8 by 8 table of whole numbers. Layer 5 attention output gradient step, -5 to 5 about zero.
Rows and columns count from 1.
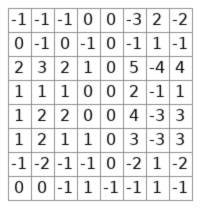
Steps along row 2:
down up down up down up down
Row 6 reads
1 2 1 1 0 3 -3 3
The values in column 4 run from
-1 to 1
